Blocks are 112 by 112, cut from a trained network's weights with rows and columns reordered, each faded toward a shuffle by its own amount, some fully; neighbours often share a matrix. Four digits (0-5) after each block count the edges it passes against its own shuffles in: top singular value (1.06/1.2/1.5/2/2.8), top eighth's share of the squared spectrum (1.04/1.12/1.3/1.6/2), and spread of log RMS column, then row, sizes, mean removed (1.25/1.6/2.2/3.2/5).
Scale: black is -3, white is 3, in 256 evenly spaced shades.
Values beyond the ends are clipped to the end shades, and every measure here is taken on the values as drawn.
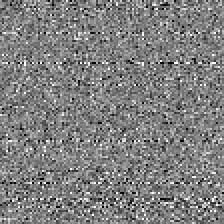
4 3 0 3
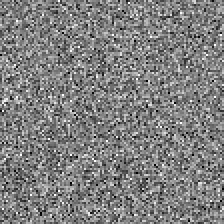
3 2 1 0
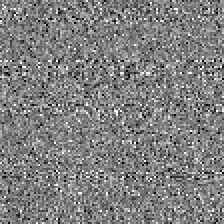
4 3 1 3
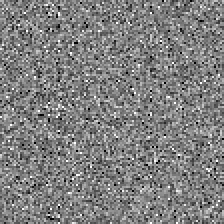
2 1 1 0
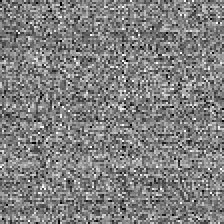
3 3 1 1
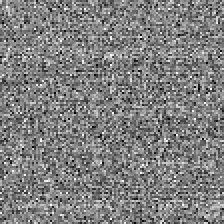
3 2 0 1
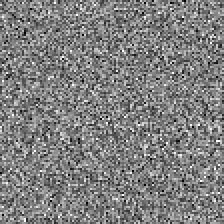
0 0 0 0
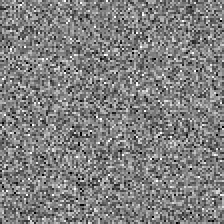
0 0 0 0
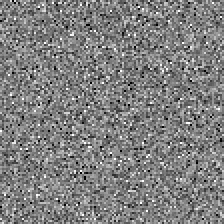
1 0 0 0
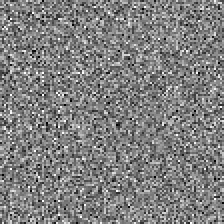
3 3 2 1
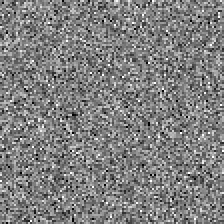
0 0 0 0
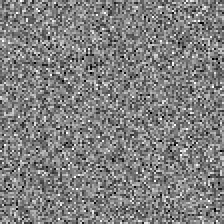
0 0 0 0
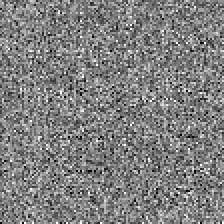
2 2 1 2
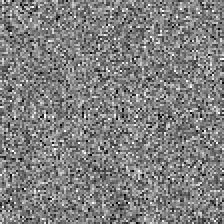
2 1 0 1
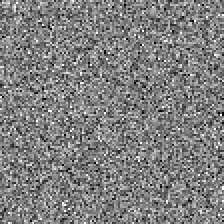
0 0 0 0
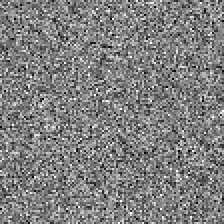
1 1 0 0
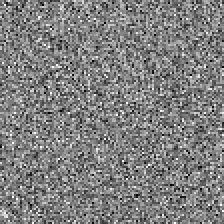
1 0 0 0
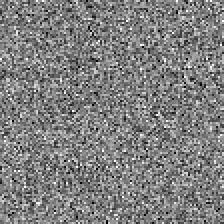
1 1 0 0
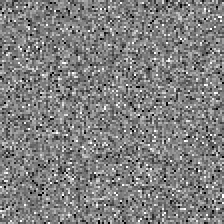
1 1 0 0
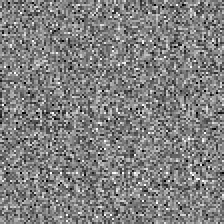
2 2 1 2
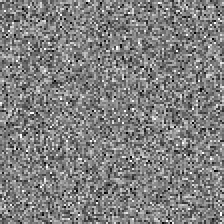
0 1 0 0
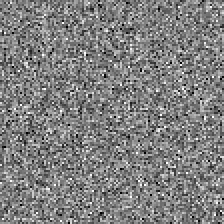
1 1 0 0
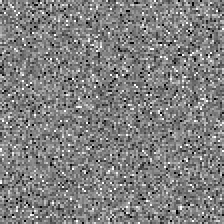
2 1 0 0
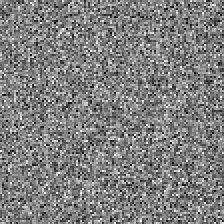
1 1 0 0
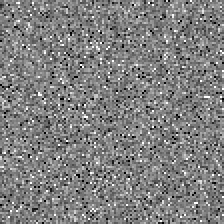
1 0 0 0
